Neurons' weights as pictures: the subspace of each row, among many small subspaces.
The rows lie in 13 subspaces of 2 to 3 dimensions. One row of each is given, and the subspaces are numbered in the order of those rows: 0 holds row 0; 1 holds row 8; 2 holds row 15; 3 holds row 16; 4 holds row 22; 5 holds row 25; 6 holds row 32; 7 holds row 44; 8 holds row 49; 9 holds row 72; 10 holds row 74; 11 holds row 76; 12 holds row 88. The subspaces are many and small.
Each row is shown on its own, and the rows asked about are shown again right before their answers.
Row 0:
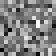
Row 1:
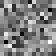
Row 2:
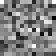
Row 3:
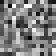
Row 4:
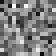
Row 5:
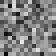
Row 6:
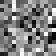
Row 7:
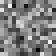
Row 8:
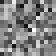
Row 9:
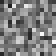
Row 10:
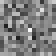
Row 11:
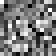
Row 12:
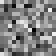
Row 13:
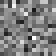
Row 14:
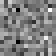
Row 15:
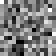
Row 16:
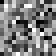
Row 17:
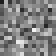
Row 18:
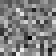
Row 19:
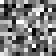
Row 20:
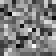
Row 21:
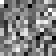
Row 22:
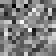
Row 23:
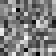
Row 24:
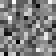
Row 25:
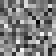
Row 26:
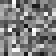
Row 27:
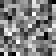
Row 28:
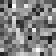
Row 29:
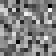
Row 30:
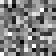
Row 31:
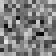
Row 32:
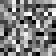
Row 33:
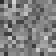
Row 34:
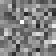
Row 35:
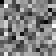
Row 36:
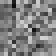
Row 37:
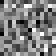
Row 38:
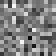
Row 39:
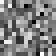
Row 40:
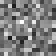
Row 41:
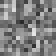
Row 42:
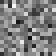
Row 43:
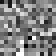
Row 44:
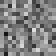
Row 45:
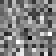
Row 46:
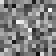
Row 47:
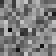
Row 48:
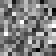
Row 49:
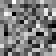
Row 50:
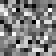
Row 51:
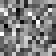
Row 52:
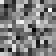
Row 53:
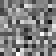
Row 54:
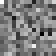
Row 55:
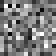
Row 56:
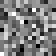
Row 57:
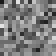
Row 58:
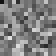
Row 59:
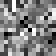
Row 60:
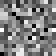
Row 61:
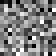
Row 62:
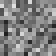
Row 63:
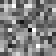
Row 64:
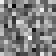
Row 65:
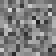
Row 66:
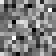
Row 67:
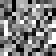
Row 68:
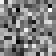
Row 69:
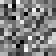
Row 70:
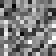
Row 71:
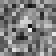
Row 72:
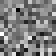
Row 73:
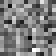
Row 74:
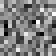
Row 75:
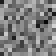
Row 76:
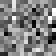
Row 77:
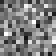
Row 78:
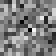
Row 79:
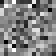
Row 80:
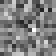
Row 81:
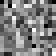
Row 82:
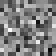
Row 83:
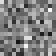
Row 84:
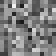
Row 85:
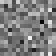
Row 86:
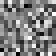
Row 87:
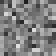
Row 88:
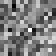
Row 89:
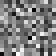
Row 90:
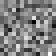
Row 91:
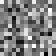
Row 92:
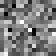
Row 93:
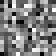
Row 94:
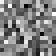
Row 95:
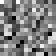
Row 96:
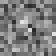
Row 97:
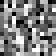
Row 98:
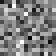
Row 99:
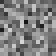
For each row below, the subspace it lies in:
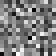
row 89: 9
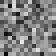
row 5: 7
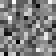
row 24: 7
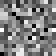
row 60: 9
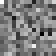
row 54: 8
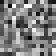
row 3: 8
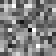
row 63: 3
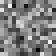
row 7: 11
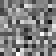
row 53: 5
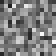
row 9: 10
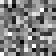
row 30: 6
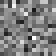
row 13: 6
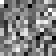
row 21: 3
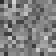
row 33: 7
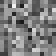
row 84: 10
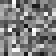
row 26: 12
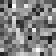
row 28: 11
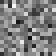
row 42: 6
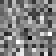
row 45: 5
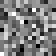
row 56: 9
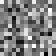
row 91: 5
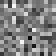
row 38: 6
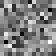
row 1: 12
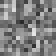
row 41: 1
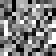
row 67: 10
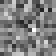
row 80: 1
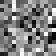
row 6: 11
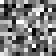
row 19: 4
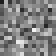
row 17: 2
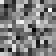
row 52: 1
